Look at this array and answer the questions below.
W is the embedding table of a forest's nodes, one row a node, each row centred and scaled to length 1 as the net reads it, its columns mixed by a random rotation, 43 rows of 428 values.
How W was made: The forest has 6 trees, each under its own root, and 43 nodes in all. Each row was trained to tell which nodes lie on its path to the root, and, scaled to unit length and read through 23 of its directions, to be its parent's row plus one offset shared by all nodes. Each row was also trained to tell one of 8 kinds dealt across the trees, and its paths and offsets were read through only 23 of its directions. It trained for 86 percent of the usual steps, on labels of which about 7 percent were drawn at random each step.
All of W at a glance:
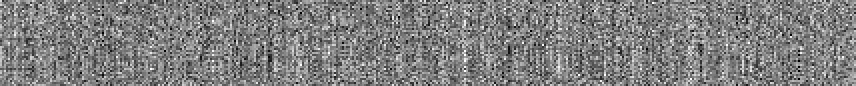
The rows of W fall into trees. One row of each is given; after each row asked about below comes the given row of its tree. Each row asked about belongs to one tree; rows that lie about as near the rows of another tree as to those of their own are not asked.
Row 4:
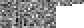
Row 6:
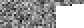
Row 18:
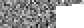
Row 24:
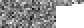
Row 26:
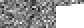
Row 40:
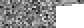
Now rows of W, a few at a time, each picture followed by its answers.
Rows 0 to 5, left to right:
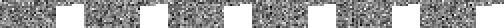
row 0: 24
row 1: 4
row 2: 26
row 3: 6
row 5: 18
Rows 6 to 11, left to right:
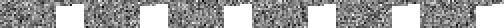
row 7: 6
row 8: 26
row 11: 18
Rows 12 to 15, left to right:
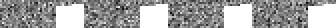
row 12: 18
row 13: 26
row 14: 26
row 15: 4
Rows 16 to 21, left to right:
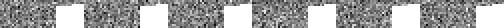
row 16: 6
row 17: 6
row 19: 26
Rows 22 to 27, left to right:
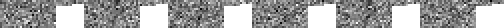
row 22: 18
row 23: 26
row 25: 18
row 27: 18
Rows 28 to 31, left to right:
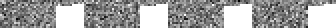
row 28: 26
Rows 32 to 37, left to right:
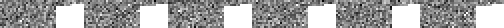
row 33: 18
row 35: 18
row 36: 6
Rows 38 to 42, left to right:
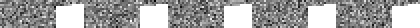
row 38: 26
